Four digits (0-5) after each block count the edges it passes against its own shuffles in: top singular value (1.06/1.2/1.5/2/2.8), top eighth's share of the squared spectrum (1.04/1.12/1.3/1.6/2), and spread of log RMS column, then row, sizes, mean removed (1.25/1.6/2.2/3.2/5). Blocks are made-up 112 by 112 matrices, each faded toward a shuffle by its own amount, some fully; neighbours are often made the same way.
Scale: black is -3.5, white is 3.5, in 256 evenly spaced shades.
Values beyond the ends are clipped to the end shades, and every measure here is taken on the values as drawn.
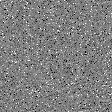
2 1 0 1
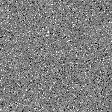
1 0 0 0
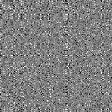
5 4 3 3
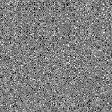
4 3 2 2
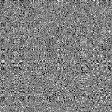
4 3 2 2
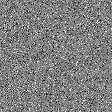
3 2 0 0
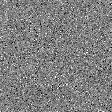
3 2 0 0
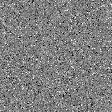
2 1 0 0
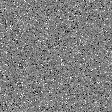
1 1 0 0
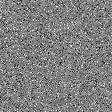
0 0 0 0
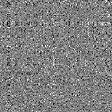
4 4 2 2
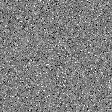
2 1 0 0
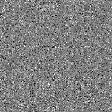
4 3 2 1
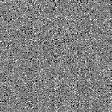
4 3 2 2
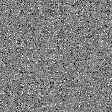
3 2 1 1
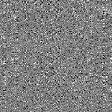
4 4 2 2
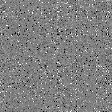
4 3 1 2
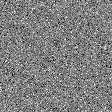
0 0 0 0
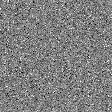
2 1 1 0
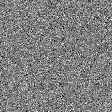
3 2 1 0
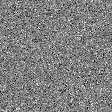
0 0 0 0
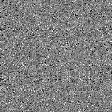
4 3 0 2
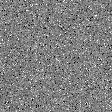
0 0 0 0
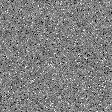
0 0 0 0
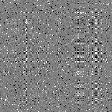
5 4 3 2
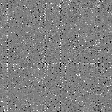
4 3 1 1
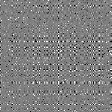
5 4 3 3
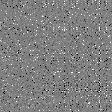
4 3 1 1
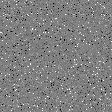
2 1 0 0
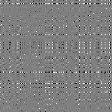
5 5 3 3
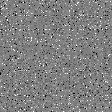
4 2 1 1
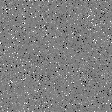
3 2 0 0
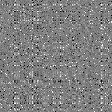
5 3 2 2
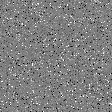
0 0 0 0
